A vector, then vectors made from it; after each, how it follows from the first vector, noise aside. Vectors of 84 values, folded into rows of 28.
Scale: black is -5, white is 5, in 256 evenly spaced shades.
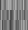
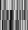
scaled up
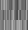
reversed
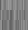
shrunk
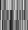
scaled up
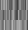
reversed
